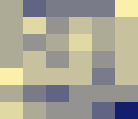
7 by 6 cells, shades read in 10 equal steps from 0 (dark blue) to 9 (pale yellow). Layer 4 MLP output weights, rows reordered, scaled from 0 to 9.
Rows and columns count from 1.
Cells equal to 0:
1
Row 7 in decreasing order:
8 6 5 5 3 0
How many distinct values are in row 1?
4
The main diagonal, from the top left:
6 8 6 7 4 5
